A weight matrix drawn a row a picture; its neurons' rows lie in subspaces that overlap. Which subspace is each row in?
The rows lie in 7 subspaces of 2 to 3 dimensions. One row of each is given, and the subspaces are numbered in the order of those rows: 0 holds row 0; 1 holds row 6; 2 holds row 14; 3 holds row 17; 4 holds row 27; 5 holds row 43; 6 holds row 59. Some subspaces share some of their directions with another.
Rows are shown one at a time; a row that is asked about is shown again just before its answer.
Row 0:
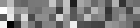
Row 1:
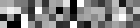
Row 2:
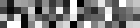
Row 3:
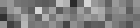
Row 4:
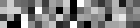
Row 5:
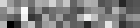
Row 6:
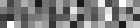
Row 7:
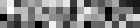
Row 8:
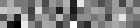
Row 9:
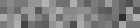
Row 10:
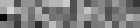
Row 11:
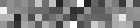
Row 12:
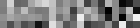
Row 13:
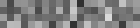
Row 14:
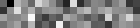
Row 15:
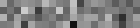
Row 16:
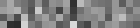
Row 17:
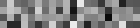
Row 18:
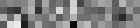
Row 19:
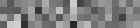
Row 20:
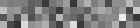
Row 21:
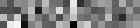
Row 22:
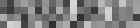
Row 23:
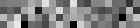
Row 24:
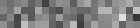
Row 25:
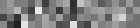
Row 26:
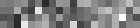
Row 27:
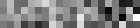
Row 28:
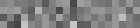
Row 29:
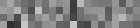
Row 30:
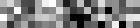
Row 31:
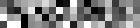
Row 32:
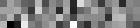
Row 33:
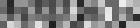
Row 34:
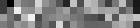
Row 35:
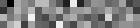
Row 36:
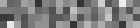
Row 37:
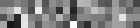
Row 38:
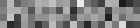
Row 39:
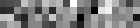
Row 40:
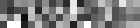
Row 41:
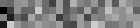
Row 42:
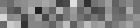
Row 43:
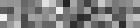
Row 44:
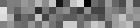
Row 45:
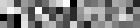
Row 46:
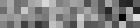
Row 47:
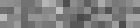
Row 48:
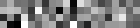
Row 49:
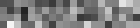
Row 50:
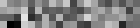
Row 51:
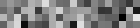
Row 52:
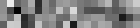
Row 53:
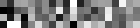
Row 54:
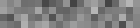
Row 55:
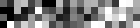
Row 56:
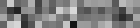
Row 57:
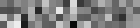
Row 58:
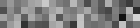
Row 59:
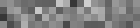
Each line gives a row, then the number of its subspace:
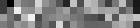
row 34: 2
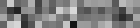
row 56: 2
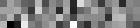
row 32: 1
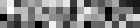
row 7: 1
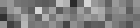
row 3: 6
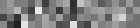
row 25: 0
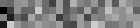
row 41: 0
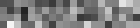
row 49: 3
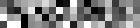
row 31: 6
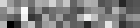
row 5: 3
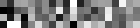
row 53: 0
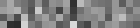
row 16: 5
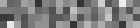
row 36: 1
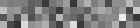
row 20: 0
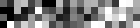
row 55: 0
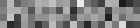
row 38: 4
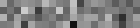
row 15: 3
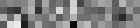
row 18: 2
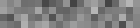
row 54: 4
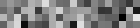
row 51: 4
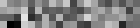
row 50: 3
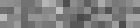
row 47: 5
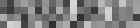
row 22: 4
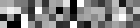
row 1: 2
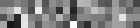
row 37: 2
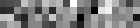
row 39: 4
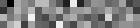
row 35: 2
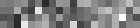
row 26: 0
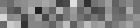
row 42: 6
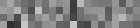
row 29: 5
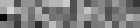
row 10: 1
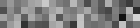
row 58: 0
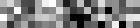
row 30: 5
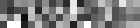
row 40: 3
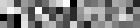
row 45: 1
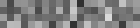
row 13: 3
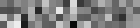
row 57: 5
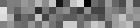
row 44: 6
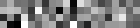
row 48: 5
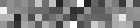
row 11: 6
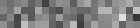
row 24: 4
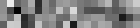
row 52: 2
